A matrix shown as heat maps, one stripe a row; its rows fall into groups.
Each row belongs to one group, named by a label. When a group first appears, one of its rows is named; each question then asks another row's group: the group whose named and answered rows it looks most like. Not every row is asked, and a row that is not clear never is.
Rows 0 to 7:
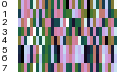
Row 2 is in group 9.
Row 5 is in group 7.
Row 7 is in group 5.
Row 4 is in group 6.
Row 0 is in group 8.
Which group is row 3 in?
5
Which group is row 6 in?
7
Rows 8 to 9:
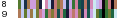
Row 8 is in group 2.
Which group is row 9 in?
8
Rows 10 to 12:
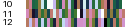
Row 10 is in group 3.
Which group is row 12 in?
8
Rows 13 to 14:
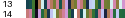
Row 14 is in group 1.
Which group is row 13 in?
5
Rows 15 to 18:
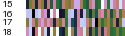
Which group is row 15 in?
5
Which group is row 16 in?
2
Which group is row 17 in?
8
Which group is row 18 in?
2
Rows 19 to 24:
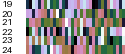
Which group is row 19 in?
7
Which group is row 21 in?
6
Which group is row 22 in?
5
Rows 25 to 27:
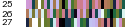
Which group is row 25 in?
2
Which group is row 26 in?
8
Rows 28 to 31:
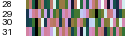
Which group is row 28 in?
3
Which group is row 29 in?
6
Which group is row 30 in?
5
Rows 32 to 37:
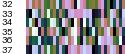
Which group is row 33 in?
7
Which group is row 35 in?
9
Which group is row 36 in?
1
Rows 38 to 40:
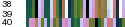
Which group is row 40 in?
6
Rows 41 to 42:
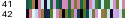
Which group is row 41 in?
5
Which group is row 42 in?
9
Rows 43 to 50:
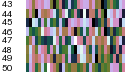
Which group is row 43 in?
8
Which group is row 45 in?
7
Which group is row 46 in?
3
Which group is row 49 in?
8
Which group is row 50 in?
5
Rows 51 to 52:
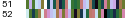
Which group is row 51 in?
6
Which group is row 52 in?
3
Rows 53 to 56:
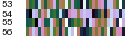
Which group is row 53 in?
1
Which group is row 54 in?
7
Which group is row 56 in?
9
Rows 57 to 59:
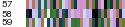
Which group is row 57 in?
8
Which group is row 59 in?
6
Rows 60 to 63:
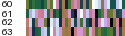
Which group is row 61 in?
6
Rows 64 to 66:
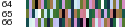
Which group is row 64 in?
5
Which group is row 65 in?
6
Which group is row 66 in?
9
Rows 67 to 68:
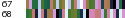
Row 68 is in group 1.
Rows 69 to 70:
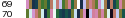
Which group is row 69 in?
3
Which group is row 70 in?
9
